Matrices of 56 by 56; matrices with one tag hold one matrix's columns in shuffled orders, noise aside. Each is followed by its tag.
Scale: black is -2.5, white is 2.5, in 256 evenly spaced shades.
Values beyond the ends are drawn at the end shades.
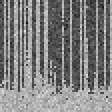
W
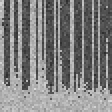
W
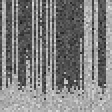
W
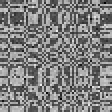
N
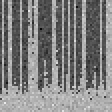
W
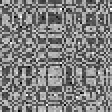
N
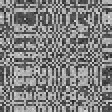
N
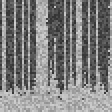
W
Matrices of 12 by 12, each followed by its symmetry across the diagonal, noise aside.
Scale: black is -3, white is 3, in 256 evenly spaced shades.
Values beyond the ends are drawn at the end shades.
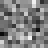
antisymmetric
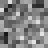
symmetric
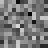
neither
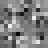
antisymmetric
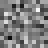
antisymmetric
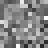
symmetric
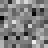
neither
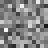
neither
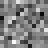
antisymmetric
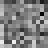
antisymmetric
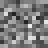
neither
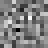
antisymmetric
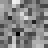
neither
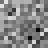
symmetric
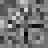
symmetric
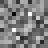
symmetric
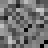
symmetric
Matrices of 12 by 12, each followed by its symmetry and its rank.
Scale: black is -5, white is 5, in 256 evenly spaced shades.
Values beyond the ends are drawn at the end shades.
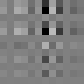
neither, rank one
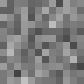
neither, full rank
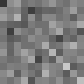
symmetric, full rank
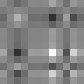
symmetric, rank one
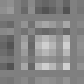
symmetric, rank one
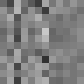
neither, rank two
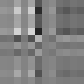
neither, rank one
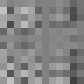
neither, rank two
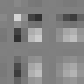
symmetric, rank one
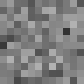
neither, full rank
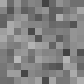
neither, full rank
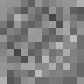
symmetric, full rank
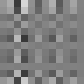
neither, rank one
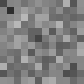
symmetric, full rank
